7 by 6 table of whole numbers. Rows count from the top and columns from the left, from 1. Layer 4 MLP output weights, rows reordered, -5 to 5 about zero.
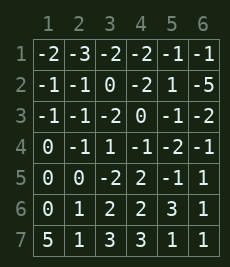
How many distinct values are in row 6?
4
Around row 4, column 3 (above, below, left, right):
-2 -2 -1 -1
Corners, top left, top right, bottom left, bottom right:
-2 -1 5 1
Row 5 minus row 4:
0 1 -3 3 1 2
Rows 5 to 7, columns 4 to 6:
2 -1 1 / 2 3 1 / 3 1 1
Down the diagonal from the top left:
-2 -1 -2 -1 -1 1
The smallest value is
-5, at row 2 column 6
